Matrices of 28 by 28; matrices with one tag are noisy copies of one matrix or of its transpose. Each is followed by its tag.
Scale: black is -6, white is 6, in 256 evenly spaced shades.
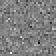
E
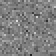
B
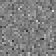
E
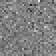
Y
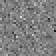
B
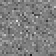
B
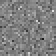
E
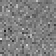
Y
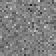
Y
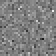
E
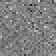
Y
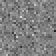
B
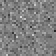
B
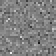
E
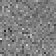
Y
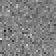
Y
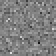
E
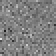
Y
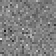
Y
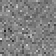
Y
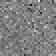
Y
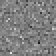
E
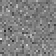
Y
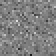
B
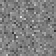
B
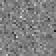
B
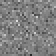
B
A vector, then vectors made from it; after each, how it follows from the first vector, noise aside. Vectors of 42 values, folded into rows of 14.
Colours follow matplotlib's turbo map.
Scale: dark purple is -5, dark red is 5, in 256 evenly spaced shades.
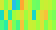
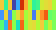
scaled up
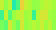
shrunk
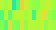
shrunk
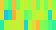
wrapped around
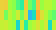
wrapped around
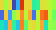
scaled up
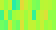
shrunk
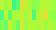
shrunk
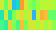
copied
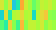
copied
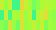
shrunk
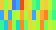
scaled up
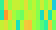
wrapped around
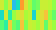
copied
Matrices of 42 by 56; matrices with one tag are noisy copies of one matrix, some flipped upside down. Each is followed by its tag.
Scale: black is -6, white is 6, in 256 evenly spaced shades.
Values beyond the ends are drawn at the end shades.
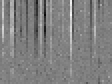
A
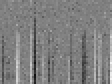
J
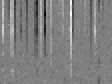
A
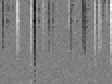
J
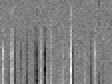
A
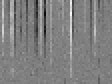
A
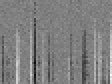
J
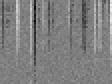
J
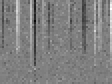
J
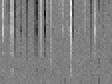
A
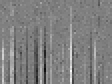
A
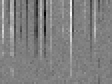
A
